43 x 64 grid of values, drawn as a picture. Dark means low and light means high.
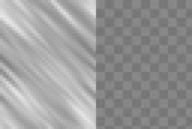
It is made of 1 by 2 panels. Panel 1,1: high, slanting down to the right. Panel 1,2: middling, checkered, faint in contrast.
